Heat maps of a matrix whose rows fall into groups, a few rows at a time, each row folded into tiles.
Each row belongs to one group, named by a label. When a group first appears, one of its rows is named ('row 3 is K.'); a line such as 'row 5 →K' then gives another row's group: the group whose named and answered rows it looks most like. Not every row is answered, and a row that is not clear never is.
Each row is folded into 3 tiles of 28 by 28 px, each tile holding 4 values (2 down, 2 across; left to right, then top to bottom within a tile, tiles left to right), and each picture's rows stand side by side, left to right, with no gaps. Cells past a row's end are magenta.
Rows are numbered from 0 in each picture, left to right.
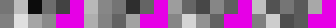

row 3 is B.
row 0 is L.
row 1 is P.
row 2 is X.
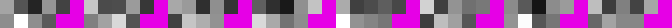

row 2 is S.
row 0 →X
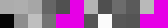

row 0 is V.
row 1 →B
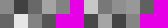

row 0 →X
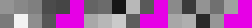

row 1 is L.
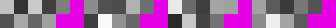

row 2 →B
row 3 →X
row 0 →B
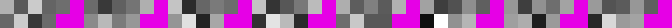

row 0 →B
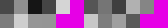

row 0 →L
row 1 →L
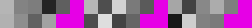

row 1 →B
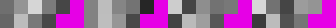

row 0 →V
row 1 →V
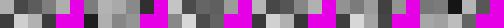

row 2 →B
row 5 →L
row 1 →V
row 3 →X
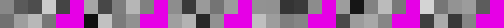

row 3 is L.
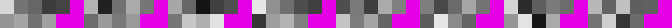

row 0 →P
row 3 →S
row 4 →L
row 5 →X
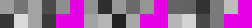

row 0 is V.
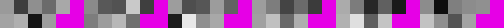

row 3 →P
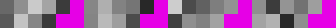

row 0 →V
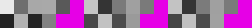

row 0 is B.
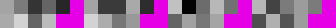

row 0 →P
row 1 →P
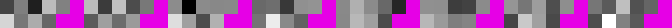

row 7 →V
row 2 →P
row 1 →B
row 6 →V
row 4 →V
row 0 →L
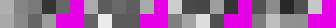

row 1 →B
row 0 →P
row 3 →L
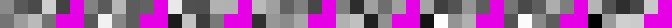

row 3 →S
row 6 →X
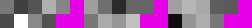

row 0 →X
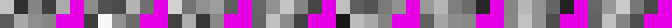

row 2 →B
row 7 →V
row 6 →V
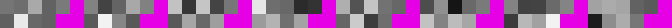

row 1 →X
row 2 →B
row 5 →L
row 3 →P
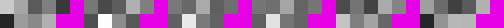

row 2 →V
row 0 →S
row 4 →L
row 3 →V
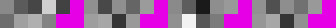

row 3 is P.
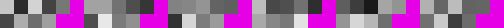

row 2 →V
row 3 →P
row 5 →B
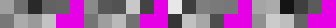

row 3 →L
